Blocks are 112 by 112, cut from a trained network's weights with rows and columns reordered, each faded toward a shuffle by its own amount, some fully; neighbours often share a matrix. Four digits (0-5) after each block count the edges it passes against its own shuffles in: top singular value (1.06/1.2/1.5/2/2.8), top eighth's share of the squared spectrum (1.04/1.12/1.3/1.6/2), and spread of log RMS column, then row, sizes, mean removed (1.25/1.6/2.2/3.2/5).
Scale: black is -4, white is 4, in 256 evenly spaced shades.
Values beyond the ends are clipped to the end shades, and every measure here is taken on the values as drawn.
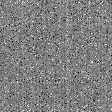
2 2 0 1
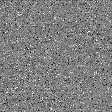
0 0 0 0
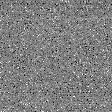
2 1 1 0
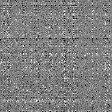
4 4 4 2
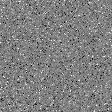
0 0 0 0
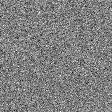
0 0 0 0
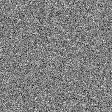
0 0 0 0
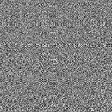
4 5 2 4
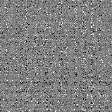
3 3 3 1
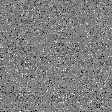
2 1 0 0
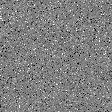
0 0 0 0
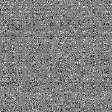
3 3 3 1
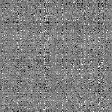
3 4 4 1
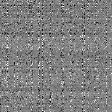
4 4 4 1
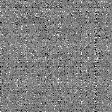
3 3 3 1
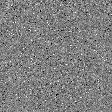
1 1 0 1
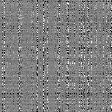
4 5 5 1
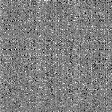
3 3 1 3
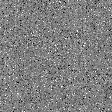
1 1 0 0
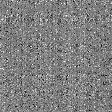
3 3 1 3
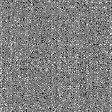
3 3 0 2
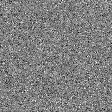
1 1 0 0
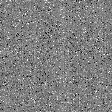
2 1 0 1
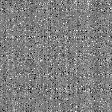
3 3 1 3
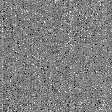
2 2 0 1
